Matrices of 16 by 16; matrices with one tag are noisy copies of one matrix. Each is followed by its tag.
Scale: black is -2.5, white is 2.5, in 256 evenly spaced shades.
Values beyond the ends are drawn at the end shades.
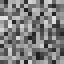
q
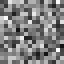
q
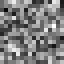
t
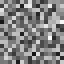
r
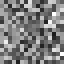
r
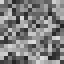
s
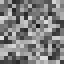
s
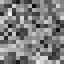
s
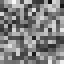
t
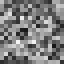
s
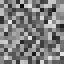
r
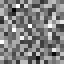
r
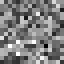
s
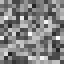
s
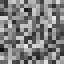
q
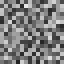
r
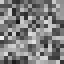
s
